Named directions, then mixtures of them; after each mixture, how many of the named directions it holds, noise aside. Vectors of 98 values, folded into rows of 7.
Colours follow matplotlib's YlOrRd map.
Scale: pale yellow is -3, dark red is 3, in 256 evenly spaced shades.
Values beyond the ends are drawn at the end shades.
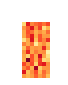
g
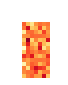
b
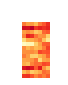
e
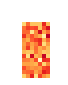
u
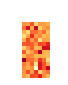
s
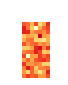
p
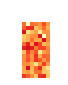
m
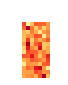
two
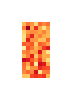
three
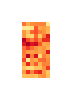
three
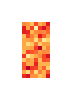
three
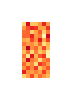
two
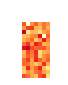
one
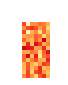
three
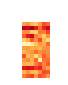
two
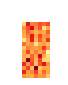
one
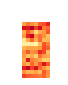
two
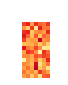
one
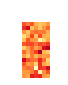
two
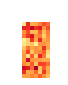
three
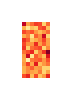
three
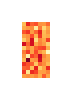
three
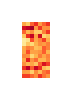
three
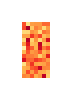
three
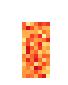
three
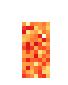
one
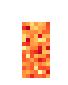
three
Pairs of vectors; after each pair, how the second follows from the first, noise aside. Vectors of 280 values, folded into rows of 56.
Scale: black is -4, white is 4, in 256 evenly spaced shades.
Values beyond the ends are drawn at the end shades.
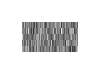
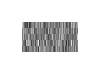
reversed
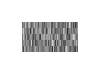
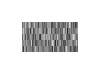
copied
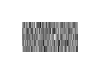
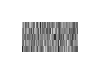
sign-scrambled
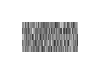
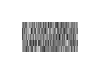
reversed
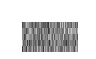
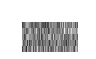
copied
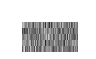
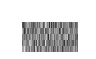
sign-scrambled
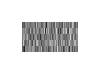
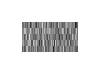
reversed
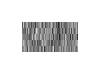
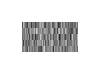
sign-scrambled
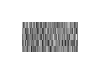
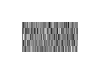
reversed
